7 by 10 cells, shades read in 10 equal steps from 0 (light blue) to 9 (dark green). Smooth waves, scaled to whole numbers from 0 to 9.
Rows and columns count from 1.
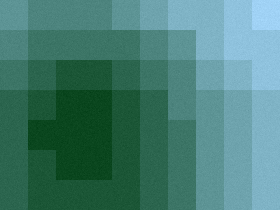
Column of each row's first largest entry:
2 2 3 3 2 3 2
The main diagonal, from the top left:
4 6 8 9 8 7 6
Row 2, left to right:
5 6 6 6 6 5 4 2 1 1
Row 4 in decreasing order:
9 9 8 8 7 7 5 4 3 2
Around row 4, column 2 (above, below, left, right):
7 9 7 9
